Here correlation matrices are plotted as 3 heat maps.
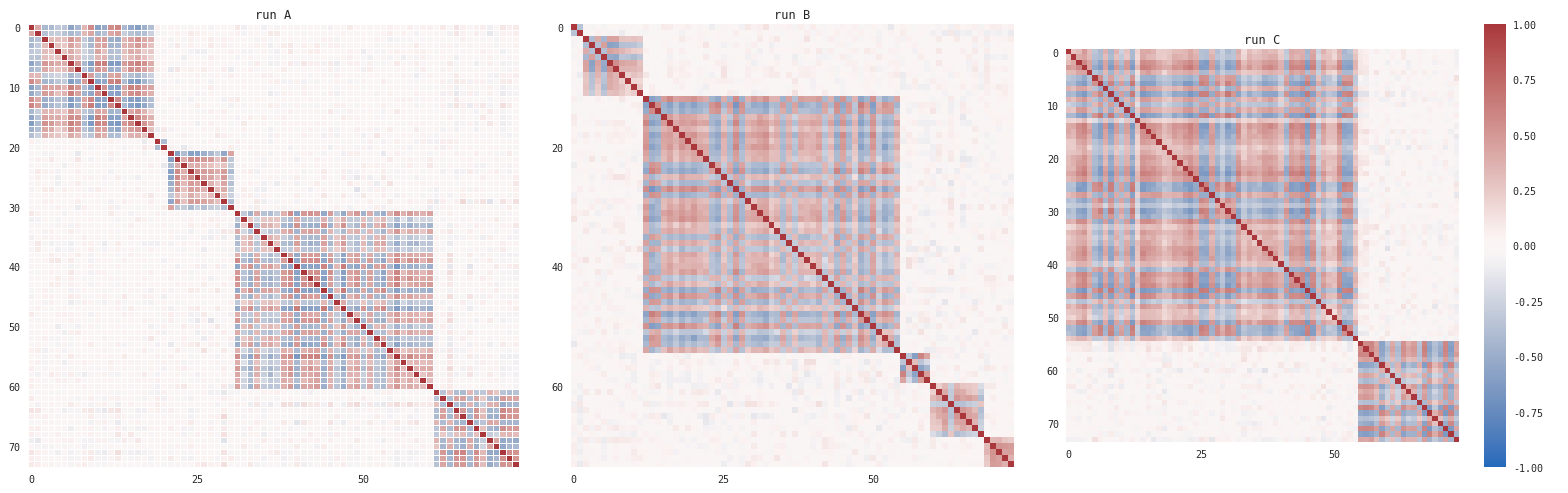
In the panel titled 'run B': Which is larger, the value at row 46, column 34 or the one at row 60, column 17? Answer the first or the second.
the second
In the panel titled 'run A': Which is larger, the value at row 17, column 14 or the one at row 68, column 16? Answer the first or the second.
the first
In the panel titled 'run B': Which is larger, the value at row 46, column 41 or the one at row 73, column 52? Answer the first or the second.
the second
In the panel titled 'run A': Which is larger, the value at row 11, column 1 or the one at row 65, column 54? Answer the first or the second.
the second
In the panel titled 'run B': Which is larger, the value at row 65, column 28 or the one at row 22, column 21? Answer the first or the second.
the second
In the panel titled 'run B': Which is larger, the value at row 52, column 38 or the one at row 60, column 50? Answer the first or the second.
the second
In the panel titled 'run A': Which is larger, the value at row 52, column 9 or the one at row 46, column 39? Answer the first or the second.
the first
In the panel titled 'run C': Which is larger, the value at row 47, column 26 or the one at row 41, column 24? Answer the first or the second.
the first
